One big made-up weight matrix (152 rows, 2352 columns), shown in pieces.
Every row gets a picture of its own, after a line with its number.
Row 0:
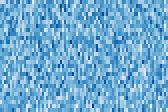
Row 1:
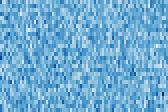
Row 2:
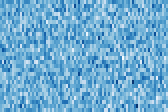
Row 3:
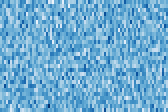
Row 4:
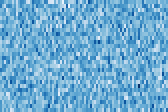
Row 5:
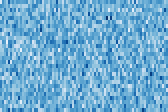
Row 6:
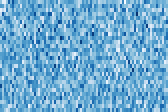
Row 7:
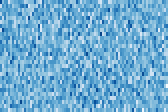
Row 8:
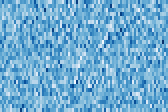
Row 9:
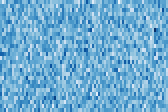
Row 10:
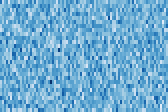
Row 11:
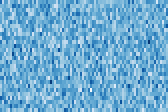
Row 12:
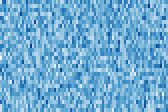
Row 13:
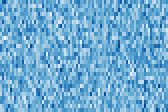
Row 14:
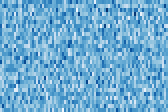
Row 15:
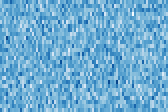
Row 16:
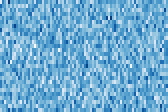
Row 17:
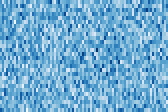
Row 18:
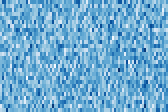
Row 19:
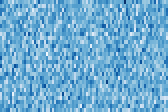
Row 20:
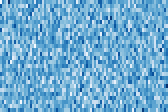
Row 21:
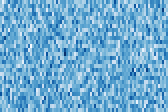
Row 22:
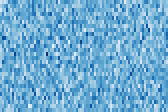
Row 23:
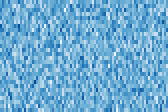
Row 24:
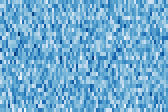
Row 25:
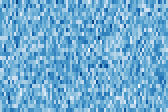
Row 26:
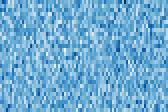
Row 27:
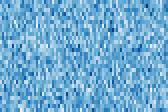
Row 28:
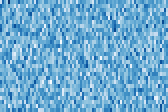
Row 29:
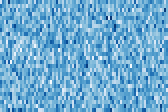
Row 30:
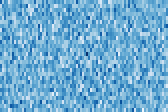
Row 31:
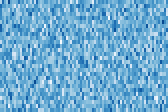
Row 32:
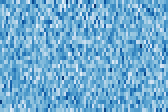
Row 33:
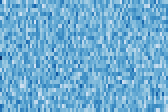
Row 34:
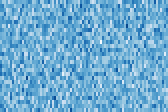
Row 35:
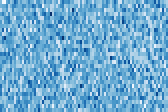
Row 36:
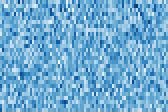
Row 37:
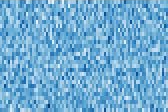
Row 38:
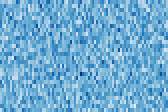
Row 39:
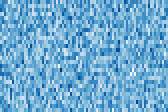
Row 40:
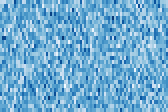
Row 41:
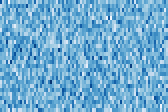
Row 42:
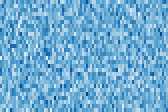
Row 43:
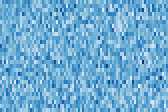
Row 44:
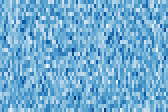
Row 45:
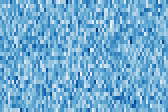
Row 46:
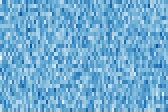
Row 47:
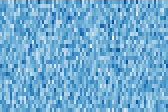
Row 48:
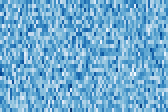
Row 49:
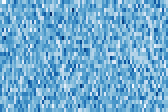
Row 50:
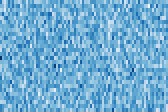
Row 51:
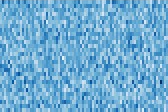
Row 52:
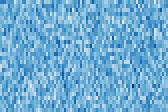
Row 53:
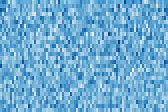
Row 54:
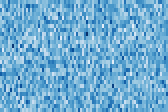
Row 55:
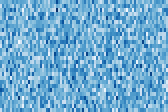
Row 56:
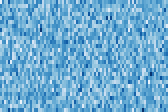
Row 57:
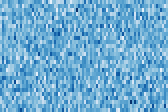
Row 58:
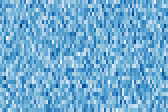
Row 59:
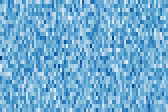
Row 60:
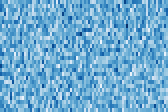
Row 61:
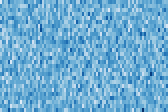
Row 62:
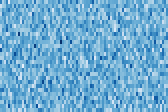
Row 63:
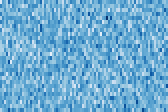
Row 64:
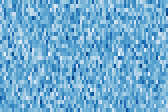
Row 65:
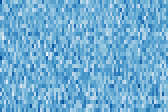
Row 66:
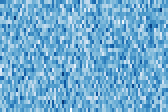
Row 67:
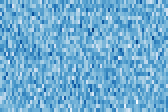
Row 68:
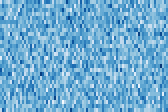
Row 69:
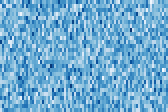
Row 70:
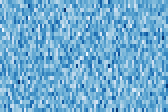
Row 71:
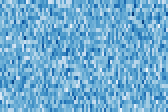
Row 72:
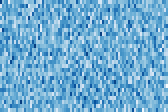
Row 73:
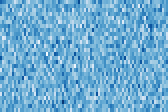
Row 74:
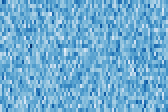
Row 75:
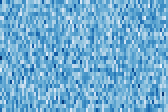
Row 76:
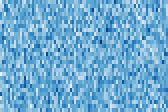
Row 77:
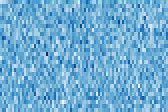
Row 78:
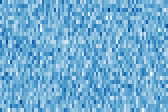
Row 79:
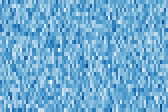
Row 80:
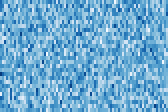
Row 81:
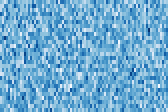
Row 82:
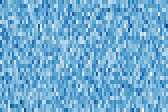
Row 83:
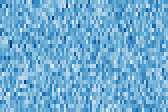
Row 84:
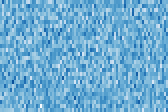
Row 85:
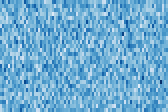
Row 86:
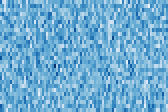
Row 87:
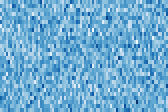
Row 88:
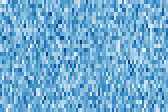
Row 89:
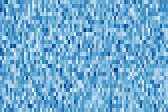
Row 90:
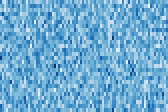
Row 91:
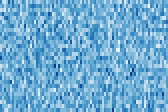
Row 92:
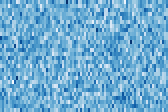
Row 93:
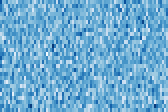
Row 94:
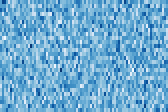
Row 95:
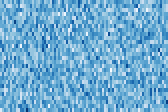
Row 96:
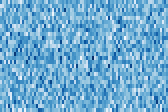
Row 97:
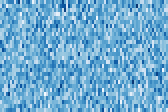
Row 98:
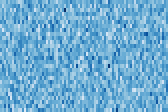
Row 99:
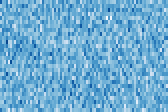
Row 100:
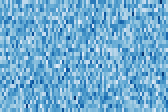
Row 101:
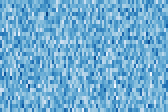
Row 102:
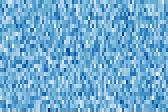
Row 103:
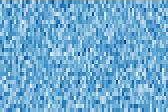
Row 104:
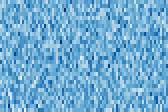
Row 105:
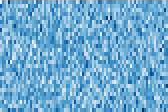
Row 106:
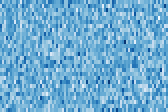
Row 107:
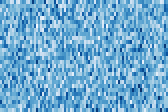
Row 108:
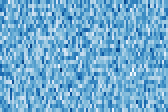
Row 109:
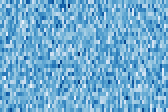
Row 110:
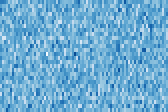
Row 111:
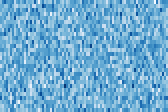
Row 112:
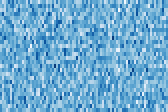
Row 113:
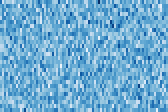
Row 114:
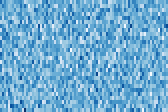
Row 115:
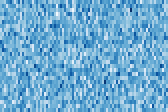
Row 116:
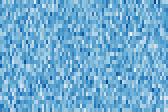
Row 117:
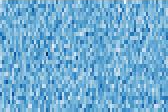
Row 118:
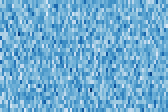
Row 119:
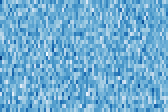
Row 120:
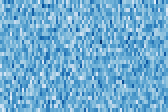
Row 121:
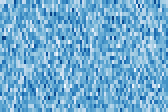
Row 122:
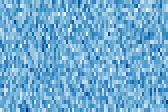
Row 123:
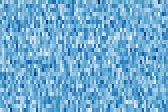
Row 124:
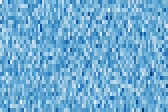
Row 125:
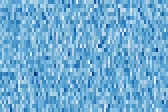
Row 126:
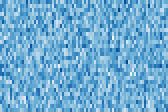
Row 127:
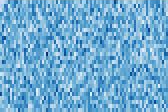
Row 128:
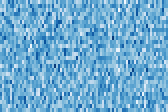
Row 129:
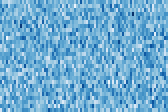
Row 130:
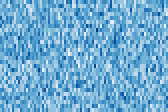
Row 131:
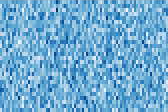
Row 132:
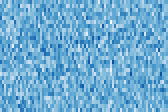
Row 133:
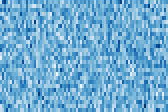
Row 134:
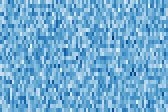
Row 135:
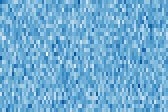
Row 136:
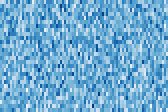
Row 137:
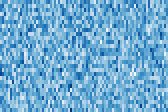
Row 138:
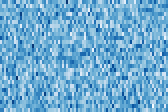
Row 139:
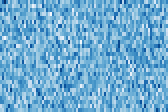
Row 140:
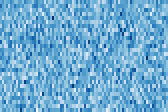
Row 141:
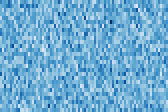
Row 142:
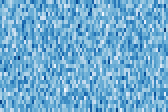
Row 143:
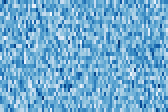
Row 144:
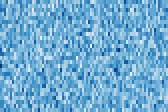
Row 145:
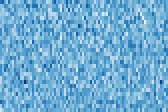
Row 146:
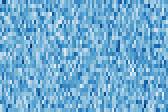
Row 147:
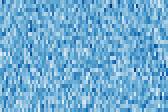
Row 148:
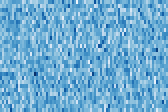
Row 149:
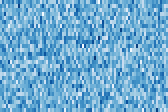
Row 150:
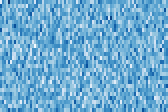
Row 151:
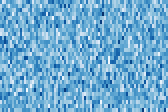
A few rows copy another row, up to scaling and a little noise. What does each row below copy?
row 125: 148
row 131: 55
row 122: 95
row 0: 136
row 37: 3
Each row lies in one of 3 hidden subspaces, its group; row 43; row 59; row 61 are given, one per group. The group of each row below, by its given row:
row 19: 59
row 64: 61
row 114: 61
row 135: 59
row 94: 59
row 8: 43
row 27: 43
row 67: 61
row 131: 61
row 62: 61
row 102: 43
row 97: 43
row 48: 59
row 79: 61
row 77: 59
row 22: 59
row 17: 43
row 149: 43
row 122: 43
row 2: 43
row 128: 59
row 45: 43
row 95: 43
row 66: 59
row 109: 43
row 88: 59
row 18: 59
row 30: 61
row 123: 43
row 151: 43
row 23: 61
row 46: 59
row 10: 61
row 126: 59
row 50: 59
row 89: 59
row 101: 61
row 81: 59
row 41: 61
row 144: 59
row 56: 61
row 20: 61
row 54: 43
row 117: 59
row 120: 59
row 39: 59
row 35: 59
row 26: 59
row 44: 43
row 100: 43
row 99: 61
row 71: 43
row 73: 59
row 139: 59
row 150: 61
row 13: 59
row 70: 61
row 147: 59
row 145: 43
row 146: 59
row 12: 59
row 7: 61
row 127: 59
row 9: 59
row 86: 59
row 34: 59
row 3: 43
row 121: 59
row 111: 59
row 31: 61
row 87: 61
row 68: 59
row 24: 61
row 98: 61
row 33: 59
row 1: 59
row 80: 59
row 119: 59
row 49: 59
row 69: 43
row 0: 43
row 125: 43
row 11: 61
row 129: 43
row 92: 43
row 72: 61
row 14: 43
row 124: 61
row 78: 61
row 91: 59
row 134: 59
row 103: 43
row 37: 43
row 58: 43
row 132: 43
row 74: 59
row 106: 43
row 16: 61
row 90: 59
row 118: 61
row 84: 43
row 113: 43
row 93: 59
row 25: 43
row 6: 59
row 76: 59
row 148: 43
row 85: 43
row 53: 59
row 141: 43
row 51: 43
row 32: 43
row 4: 43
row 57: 43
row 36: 43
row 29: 61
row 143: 59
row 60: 59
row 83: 43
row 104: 61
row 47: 59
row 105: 61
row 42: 59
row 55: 61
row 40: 59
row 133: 59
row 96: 61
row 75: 59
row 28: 61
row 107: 43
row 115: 43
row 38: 43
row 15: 43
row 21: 59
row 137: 59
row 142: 43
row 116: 59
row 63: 61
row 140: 43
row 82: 61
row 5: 61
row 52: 59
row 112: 59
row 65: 59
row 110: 59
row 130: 43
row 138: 43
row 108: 59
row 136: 43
